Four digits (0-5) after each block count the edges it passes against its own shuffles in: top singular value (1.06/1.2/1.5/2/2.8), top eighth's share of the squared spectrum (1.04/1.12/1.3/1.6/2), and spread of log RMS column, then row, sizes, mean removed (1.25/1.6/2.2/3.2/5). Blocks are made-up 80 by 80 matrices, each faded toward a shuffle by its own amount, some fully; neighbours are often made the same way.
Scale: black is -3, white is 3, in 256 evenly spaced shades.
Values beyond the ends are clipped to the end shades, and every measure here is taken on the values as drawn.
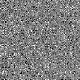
4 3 2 2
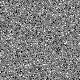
0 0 0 0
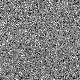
0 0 0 0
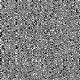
4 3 2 2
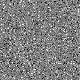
3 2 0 1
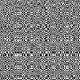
5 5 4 4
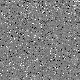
1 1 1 0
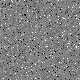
0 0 0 0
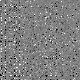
2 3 3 2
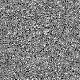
3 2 1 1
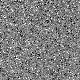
0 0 0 0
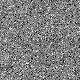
2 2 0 0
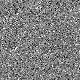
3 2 0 0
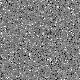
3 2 1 0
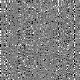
4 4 3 1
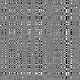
5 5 4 3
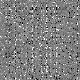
4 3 2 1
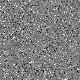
2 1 1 0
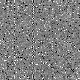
4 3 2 1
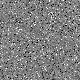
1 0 0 0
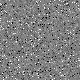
2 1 0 0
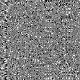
4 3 2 1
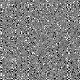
4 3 2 2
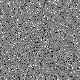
2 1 0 0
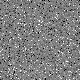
1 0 0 0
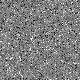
1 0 0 0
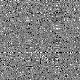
4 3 1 2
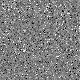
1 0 0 0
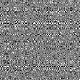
4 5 2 3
